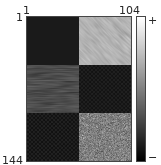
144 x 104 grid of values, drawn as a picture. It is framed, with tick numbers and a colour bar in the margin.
It is made of 3 by 2 panels. Panel 1,1: very low, flat. Panel 1,2: high, slanting down to the right, faint in contrast. Panel 2,1: low, streaked across, faint in contrast. Panel 2,2: very low, checkered, faint in contrast. Panel 3,1: very low, checkered, faint in contrast. Panel 3,2: middling, fine-grained.
